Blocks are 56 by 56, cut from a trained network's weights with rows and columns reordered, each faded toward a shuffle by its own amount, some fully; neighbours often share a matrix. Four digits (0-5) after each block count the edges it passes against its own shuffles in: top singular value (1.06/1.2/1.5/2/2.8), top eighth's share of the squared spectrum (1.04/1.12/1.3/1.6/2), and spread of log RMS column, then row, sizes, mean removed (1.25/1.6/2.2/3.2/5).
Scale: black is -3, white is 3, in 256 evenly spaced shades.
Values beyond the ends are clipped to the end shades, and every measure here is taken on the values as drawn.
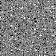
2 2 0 1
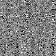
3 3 2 2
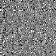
2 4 2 2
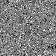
0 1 0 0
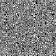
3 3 2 1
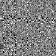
3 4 2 2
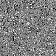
1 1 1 0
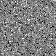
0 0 0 0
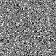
2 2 0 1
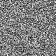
0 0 0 0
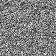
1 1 0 0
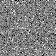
0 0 0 0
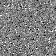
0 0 0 0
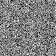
1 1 0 0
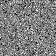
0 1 0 0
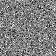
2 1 0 0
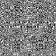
3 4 1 3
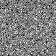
0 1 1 0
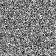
2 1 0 0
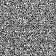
2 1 0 1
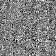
2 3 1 1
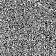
1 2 0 1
